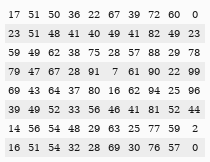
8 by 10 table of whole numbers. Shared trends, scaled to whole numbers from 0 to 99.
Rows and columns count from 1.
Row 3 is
59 49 62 38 75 28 57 88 29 78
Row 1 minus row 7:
3 -5 -4 -12 -7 4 14 -5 1 -2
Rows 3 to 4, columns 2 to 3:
49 62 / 47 67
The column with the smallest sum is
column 4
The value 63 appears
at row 7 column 6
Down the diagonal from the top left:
17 51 62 28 80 46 25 76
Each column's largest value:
79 56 67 48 91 69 62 94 60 99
